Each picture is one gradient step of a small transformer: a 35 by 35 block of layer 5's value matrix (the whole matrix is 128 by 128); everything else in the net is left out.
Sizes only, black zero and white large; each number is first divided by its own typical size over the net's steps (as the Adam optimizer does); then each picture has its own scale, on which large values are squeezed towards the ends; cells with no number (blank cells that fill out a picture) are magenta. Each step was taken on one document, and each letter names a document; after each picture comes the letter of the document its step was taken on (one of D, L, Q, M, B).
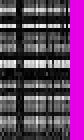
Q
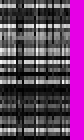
Q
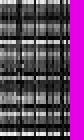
Q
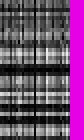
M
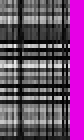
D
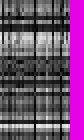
M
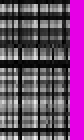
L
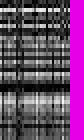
Q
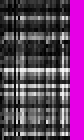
M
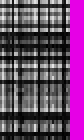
D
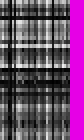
M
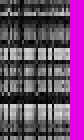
L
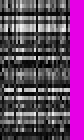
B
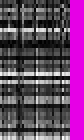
Q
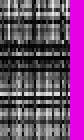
M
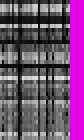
L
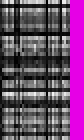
B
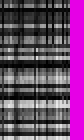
L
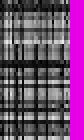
L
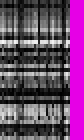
D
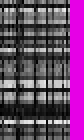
D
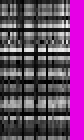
L
